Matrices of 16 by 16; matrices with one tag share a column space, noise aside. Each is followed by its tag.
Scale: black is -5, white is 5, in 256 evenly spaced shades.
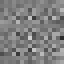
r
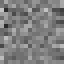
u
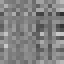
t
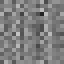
t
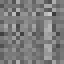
t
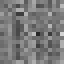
t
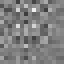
u
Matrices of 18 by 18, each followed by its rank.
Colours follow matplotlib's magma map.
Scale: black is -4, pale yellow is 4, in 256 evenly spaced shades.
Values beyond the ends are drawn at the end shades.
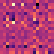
three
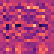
three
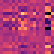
two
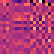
two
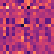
three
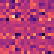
three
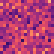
full rank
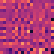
three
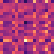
two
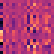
two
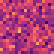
full rank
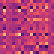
three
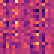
three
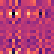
two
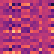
two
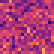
full rank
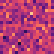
full rank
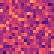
full rank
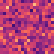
full rank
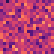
full rank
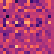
three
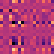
two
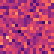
full rank
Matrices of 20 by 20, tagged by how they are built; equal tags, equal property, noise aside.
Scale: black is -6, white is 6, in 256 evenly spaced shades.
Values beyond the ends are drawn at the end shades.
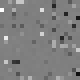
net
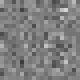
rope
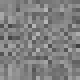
rope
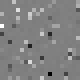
net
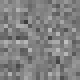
rope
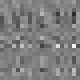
rope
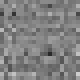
rope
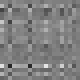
rope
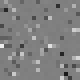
net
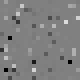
net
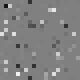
net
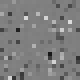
net
